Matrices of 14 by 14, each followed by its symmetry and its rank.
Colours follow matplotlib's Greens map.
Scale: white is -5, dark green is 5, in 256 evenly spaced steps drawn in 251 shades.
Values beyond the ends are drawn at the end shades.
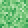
neither, full rank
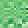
neither, rank two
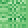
neither, rank two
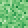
neither, full rank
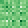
symmetric, rank two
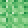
neither, rank two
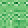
neither, rank two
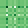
symmetric, rank one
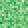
antisymmetric, full rank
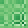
symmetric, rank two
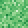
neither, full rank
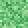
neither, full rank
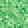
antisymmetric, full rank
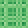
symmetric, rank one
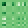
symmetric, rank one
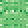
neither, rank two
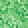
antisymmetric, full rank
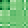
symmetric, rank one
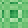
symmetric, rank one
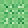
symmetric, rank two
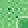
symmetric, rank two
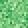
neither, full rank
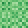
symmetric, rank two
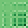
symmetric, rank one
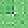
symmetric, rank two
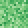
antisymmetric, full rank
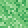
antisymmetric, full rank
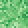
antisymmetric, full rank
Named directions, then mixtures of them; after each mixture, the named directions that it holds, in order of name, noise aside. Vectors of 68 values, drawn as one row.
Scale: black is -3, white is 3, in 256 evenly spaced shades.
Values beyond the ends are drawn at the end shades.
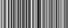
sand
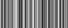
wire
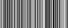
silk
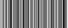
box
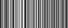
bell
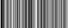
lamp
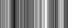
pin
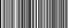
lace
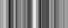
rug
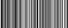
box, lace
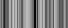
pin, rug, silk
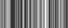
pin, wire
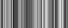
lamp, pin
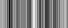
rug, silk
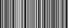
bell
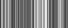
lace, pin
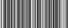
sand, silk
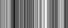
pin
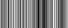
pin, sand, silk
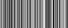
silk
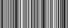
lace, silk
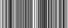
box, rug, wire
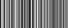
lace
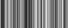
lamp, pin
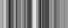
rug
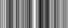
rug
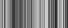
pin, wire
